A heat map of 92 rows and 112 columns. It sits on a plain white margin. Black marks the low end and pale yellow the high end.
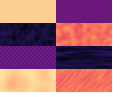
It is made of 4 by 2 panels. Panel 1,1: very high, flat. Panel 1,2: low, checkered, faint in contrast. Panel 2,1: very low, blotchy, faint in contrast. Panel 2,2: high, blotchy, faint in contrast. Panel 3,1: low, checkered, faint in contrast. Panel 3,2: very low, streaked across, faint in contrast. Panel 4,1: very high, smooth, faint in contrast. Panel 4,2: high, slanting up to the right, faint in contrast.
